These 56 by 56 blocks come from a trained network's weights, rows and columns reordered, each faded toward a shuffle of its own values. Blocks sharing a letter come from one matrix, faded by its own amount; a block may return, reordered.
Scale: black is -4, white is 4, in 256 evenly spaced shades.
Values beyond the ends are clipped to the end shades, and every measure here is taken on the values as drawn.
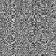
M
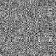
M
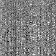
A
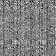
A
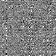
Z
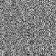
M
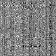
A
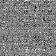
Z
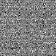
Z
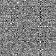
Z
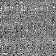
Z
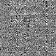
Z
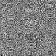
M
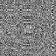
M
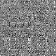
Z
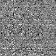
Z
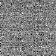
Z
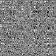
Z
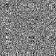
M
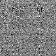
Z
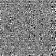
Z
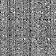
A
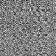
M
